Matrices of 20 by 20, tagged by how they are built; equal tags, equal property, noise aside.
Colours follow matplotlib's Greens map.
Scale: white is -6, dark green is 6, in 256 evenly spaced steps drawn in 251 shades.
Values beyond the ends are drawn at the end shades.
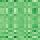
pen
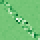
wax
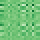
pen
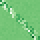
wax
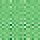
pen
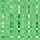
pen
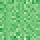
pen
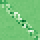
wax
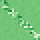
wax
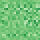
pen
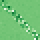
wax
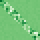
wax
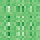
pen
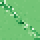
wax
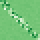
wax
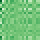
pen
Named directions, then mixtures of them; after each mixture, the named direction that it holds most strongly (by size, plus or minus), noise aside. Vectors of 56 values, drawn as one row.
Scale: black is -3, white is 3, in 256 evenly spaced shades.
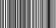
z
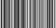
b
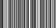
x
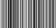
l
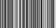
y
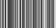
y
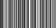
x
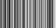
b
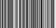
y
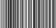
l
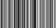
x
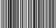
l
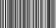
z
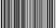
b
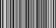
b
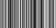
l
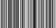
l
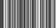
x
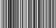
l
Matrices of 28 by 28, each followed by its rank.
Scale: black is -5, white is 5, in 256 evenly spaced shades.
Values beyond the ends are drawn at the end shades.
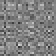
three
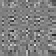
three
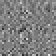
five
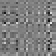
two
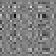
three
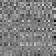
three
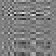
two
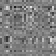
three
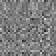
five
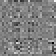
five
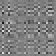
two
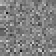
five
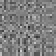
five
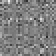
five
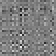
three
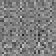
five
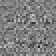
five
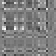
two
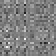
three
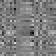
three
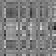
two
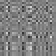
two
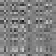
two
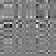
two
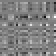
two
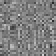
five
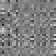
three
